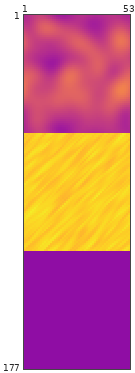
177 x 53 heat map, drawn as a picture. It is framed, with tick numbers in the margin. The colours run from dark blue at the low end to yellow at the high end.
It is made of 3 by 1 panels. Panel 1,1: middling, smooth. Panel 2,1: very high, slanting up to the right, faint in contrast. Panel 3,1: low, flat.
